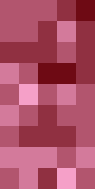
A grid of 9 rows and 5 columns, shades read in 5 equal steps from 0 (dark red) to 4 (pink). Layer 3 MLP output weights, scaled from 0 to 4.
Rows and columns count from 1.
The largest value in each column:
3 4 3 4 3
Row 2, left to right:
2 2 1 3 1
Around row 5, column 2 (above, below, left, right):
2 2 2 2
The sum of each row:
7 9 6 6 13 10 7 14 12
